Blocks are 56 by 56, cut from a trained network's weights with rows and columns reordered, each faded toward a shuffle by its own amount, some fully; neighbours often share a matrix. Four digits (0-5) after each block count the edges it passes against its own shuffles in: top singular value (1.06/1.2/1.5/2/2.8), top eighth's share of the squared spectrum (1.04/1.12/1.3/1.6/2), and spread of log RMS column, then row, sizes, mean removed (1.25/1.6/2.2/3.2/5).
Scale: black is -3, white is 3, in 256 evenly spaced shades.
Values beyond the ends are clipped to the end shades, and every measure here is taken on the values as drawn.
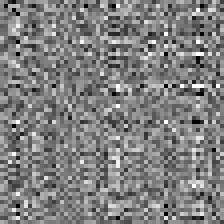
4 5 3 2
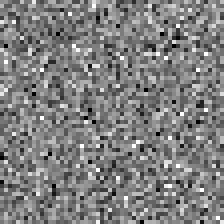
0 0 0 0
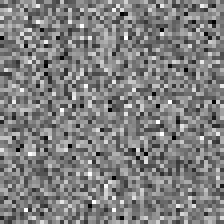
0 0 0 0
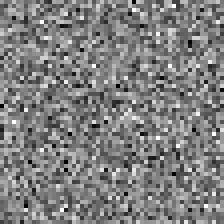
1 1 0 0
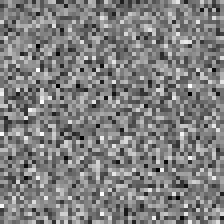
0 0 0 0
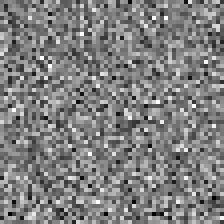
2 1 0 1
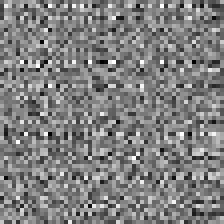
4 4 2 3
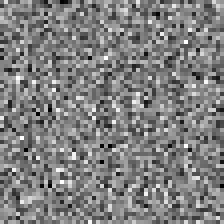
2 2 0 0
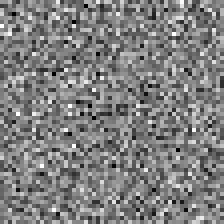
2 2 0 1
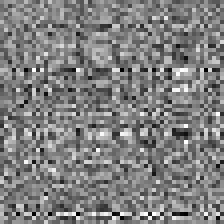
4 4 1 3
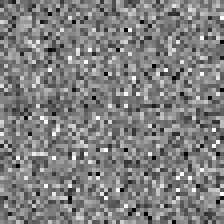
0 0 0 0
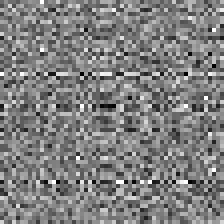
4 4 2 3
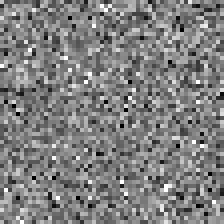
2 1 0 0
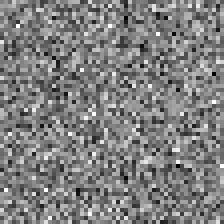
0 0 0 0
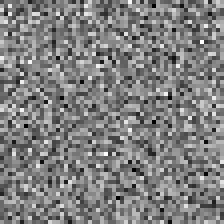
2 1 0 0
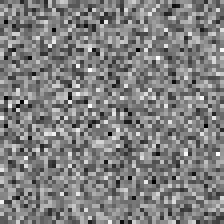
0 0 0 0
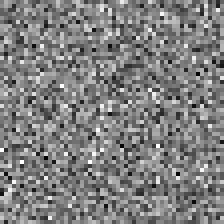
2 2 0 0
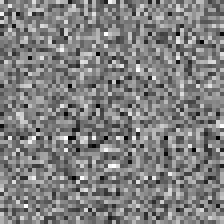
3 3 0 2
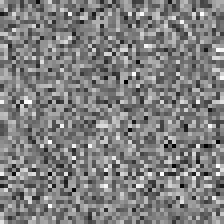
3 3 0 2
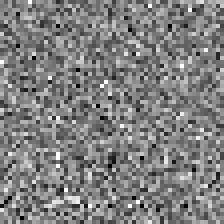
2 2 0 1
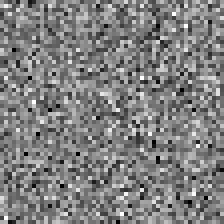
2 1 0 0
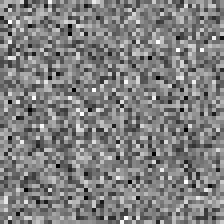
3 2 1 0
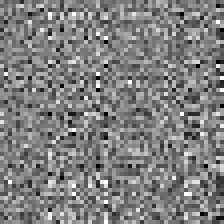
4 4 3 2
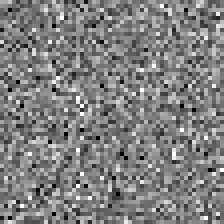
2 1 0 0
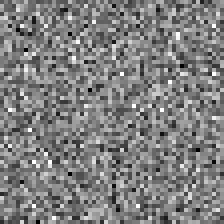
1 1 0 0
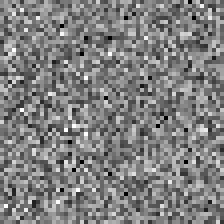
0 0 0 0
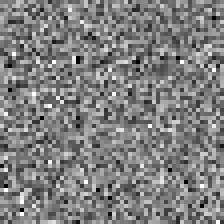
1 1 0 0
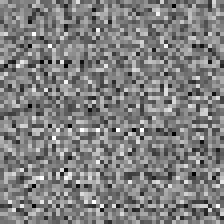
4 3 1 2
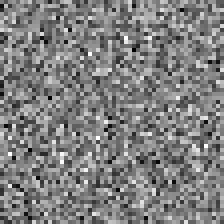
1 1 0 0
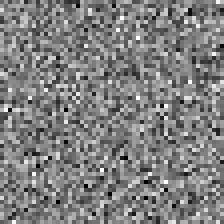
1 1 0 0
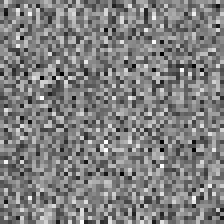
3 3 2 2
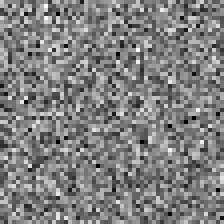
3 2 1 0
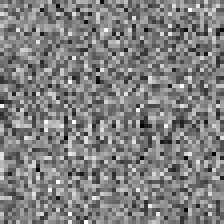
3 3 0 2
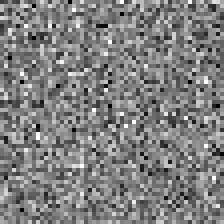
2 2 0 1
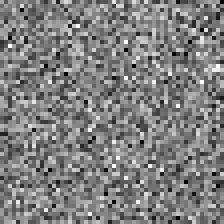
0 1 0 0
